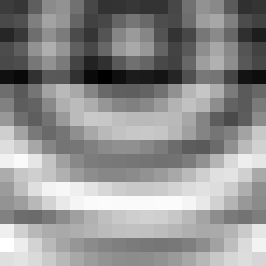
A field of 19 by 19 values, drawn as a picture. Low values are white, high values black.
Slope: up to the top. Rings: centred on the top middle. Ninth with the highest average: top middle.
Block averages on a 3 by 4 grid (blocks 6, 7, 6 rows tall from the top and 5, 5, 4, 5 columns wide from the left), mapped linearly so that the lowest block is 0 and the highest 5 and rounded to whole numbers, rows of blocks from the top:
4 5 5 4 | 1 2 2 2 | 0 0 0 0
